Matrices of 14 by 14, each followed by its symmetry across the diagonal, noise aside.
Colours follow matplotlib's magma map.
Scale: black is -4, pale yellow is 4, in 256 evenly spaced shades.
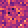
symmetric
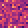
neither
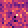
antisymmetric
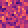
antisymmetric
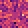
antisymmetric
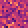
neither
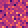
symmetric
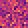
antisymmetric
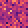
neither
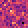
symmetric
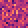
neither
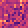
symmetric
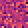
antisymmetric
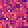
neither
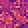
neither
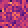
symmetric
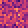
neither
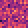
neither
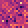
symmetric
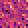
antisymmetric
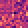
antisymmetric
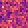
antisymmetric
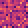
symmetric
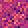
symmetric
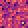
symmetric
